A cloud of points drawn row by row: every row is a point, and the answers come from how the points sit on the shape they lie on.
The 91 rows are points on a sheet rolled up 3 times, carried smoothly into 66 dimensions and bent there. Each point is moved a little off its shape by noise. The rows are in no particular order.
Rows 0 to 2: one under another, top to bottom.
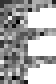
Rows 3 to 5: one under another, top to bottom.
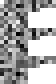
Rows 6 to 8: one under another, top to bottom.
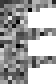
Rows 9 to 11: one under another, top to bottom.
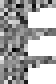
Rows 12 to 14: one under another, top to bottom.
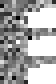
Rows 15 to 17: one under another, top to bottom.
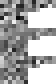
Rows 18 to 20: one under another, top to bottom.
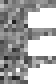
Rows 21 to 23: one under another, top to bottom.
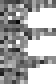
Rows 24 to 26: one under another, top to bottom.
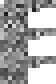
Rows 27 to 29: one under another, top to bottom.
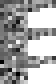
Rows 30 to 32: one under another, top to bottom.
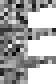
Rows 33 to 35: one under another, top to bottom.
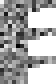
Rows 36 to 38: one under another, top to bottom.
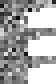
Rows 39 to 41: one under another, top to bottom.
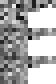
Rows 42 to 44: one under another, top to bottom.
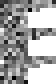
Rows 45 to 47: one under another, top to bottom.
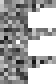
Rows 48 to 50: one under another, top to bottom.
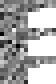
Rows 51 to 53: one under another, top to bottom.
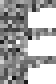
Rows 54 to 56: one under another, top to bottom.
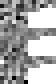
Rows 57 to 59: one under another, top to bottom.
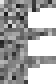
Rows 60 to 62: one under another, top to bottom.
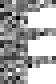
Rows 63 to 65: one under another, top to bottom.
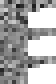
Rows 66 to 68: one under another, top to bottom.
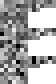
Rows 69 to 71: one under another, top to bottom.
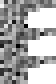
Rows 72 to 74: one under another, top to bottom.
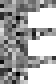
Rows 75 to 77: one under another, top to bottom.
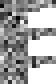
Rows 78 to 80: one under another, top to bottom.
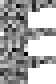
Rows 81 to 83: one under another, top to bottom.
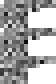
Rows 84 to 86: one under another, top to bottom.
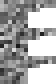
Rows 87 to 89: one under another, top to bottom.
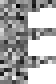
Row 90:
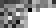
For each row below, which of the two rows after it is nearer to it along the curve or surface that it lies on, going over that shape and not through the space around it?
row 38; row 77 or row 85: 85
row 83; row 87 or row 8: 8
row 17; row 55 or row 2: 55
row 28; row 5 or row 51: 5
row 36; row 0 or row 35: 0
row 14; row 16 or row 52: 16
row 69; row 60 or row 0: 0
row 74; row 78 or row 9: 9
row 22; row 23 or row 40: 40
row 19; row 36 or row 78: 78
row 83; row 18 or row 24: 18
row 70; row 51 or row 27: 27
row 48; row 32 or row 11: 32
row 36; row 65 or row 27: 27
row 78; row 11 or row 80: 11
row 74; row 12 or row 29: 29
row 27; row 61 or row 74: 61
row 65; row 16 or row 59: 59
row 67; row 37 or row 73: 73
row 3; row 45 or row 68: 68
